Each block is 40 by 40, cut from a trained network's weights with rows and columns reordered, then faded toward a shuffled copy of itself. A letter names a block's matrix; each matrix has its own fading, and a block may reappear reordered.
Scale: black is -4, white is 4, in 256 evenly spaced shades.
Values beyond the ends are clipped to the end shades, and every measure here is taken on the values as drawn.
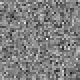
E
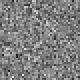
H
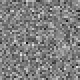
H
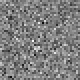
E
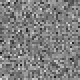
E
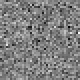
H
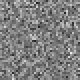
H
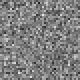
H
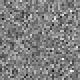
H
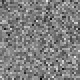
E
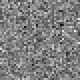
E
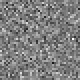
E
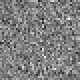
H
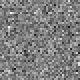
H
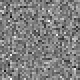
E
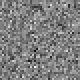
E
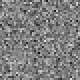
H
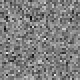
H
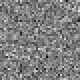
H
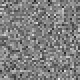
H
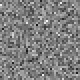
E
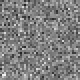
H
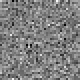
H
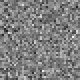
H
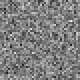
E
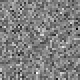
E
